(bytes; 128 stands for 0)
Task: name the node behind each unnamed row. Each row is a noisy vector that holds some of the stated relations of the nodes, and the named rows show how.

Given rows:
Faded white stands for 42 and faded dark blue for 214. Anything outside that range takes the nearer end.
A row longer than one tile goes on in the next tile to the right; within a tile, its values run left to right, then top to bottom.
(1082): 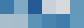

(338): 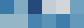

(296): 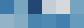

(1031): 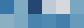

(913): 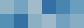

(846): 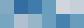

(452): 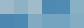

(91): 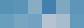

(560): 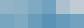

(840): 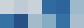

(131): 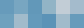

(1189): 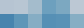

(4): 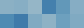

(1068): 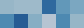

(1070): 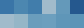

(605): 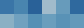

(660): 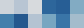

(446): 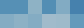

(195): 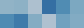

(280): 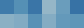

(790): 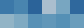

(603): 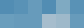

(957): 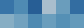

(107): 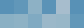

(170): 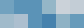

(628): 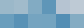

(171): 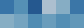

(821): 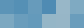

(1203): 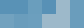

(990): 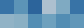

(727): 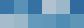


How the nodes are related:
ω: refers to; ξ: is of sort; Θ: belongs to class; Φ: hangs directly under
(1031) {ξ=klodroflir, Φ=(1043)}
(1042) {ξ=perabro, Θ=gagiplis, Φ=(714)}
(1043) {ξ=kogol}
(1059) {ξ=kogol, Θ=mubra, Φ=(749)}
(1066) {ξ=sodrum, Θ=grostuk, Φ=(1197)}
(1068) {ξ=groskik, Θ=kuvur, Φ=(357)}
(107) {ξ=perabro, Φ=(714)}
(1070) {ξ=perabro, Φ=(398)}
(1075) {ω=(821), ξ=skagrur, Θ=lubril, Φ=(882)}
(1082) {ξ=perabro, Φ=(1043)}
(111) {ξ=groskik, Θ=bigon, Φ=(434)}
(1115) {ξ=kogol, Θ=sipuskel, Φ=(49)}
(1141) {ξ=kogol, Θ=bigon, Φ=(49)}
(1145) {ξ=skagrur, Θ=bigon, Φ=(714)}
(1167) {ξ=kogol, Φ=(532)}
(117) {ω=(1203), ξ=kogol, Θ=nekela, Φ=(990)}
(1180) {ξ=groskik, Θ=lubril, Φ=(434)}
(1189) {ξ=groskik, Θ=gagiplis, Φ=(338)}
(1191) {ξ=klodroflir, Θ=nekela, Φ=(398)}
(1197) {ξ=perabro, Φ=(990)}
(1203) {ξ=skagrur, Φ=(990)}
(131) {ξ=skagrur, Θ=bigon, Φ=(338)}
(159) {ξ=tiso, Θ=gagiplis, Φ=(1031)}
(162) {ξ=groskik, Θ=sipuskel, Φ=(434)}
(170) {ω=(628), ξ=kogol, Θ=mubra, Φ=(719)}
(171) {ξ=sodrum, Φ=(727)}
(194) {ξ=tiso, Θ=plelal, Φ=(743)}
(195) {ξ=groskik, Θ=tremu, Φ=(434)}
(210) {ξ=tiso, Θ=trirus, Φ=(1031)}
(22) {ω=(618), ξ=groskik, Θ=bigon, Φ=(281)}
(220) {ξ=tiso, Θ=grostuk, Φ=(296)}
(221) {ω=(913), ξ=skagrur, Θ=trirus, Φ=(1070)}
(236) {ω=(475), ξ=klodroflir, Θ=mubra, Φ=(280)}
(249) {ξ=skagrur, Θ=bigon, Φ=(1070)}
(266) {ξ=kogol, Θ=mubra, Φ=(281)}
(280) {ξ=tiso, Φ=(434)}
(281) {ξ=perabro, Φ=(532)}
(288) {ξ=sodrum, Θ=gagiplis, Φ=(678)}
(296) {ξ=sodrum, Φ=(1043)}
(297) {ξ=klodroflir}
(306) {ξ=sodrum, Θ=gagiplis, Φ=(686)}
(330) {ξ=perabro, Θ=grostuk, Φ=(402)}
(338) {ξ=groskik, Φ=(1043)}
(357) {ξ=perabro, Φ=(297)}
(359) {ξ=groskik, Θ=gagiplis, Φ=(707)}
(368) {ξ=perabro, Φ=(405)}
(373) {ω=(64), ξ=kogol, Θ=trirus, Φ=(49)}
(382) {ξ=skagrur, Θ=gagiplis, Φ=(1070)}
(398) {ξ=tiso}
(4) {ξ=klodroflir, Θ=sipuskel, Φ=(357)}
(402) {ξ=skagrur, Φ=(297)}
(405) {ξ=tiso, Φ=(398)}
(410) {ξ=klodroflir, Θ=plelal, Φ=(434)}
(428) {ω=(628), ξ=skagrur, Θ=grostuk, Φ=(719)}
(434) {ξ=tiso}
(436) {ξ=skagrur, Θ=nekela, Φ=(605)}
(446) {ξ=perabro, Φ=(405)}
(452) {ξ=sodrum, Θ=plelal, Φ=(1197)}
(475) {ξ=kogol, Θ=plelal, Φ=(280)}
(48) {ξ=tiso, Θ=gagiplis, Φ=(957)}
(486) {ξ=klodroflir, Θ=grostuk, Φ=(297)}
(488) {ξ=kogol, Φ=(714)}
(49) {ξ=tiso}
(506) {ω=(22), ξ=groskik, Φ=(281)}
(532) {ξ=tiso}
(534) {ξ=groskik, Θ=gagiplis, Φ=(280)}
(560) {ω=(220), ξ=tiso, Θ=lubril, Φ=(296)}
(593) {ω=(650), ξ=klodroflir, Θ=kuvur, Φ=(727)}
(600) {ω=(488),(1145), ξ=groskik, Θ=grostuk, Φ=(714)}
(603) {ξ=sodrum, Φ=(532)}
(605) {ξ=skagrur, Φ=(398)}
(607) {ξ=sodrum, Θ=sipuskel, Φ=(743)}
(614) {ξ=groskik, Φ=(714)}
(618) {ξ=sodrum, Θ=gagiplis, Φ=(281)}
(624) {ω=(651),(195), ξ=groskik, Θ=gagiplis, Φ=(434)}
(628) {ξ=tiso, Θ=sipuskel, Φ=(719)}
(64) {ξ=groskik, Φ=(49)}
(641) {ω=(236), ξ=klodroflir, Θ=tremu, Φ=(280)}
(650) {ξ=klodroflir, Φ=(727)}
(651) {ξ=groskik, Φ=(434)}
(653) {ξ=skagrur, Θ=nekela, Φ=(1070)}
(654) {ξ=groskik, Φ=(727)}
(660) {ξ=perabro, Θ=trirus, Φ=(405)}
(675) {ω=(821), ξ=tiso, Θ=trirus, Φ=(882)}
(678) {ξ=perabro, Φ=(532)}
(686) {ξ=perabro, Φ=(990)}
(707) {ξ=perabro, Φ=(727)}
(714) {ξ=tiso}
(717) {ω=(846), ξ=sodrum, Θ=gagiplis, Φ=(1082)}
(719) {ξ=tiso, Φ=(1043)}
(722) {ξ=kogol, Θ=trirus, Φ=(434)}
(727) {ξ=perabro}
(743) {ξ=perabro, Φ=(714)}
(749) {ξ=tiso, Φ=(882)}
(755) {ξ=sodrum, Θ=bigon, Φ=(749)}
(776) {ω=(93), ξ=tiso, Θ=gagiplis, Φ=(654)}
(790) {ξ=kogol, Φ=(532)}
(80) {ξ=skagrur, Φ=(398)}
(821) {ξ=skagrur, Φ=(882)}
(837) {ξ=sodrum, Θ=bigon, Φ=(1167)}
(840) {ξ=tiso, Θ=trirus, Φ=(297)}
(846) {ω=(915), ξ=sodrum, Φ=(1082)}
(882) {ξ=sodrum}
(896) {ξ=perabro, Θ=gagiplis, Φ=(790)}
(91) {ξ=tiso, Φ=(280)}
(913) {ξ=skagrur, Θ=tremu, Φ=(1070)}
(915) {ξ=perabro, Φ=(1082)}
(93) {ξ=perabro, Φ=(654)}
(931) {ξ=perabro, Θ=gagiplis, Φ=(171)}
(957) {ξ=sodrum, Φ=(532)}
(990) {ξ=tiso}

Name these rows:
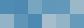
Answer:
(506)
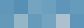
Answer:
(837)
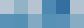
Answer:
(776)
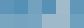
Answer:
(488)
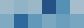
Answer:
(641)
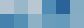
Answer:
(48)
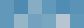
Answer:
(249)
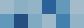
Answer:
(593)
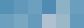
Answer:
(64)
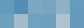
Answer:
(1059)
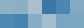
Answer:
(162)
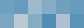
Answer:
(330)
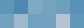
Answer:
(266)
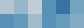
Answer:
(896)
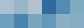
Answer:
(475)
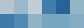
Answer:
(534)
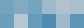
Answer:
(220)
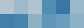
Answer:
(306)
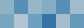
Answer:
(117)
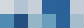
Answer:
(675)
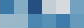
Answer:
(719)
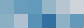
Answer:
(428)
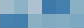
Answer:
(410)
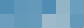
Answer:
(650)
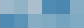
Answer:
(194)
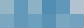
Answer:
(1075)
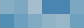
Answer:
(1180)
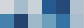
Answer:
(221)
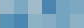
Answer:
(1115)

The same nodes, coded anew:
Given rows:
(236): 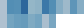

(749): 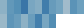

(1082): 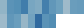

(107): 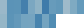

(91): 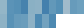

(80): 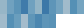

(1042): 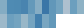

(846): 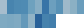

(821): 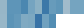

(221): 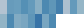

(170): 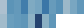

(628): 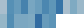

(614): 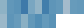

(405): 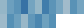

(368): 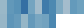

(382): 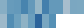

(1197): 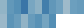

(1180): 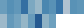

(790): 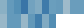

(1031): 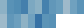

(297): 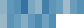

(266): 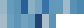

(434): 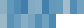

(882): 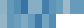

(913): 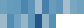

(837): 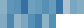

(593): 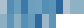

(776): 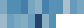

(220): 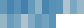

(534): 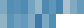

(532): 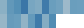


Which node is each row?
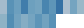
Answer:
(1115)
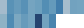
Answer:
(210)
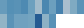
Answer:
(195)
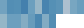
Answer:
(359)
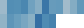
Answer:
(915)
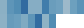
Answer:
(957)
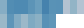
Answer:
(117)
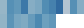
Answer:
(162)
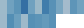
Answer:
(1070)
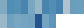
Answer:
(624)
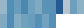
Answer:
(111)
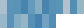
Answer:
(660)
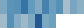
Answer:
(560)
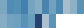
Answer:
(618)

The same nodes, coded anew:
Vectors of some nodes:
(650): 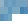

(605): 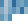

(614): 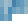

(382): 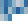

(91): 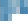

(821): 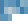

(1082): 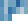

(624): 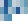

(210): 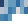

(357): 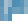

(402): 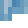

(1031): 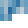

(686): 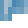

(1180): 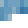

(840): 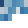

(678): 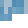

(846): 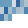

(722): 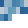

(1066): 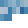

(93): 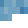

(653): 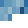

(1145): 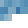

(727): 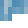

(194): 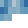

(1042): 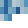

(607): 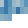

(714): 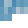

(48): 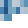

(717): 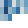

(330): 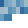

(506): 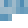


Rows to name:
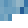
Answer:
(1191)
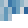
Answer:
(170)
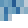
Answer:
(266)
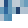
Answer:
(618)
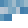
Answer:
(600)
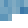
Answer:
(651)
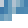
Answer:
(410)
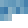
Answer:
(1141)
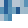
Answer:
(306)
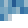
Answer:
(1068)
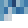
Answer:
(913)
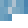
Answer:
(117)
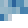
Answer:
(593)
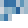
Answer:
(236)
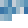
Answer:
(628)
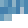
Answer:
(131)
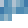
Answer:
(452)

